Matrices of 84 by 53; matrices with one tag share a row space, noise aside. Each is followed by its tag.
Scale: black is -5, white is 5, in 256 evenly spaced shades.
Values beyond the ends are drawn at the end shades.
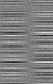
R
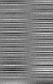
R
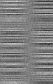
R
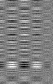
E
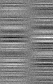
R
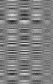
E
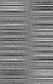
R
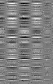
E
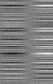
R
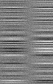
R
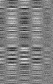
E
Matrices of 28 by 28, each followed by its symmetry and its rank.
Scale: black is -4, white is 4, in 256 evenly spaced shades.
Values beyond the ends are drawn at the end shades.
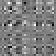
neither, rank two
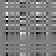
neither, rank one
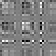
symmetric, rank two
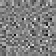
neither, rank five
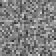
antisymmetric, full rank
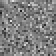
antisymmetric, full rank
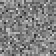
neither, full rank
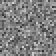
neither, full rank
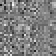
neither, rank five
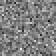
antisymmetric, full rank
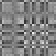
symmetric, rank two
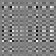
neither, rank one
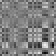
symmetric, rank two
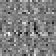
neither, rank five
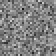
neither, full rank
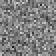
neither, full rank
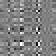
neither, rank two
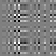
neither, rank one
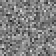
antisymmetric, full rank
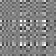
symmetric, rank two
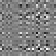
neither, rank two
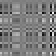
neither, rank one
